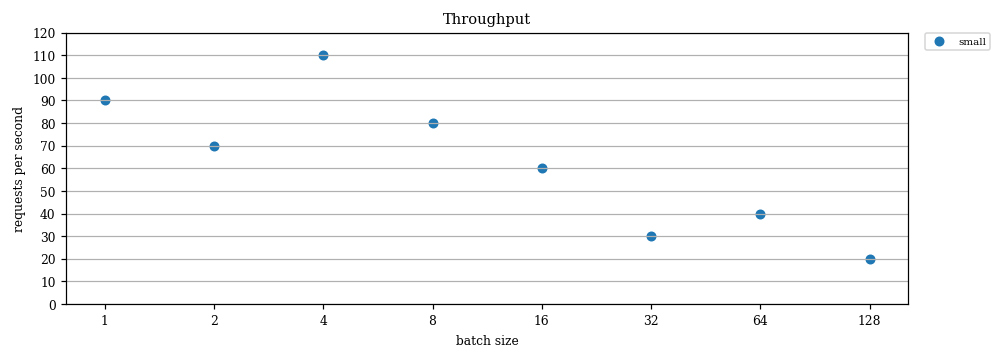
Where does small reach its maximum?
4
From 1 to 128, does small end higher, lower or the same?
lower
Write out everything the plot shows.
Title: Throughput
x-axis: batch size, ticks 1 2 4 8 16 32 64 128
y-axis: requests per second, ticks 0 10 20 30 40 50 60 70 80 90 100 110 120
Legend: small
Values:
small: 90 70 110 80 60 30 40 20
